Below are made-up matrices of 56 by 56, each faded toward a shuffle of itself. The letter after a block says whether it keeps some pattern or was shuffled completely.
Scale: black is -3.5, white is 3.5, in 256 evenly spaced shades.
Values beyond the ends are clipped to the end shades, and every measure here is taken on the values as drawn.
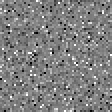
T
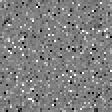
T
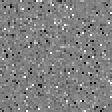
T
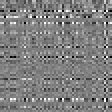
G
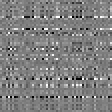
G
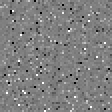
T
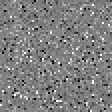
T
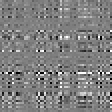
G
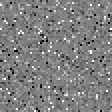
T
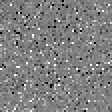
T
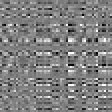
G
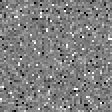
T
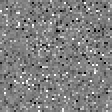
T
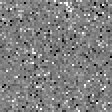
T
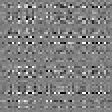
G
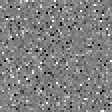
T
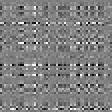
G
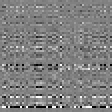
G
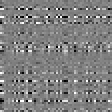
G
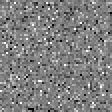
T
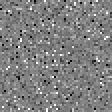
T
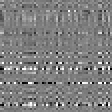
G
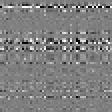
G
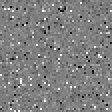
T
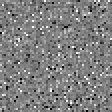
T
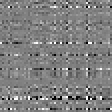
G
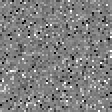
T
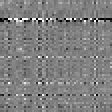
G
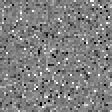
T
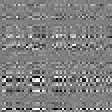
G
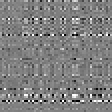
G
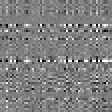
G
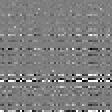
G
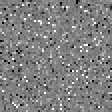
T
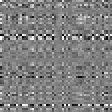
G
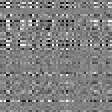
G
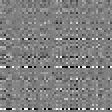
G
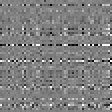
G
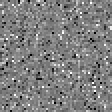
T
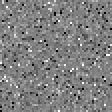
T
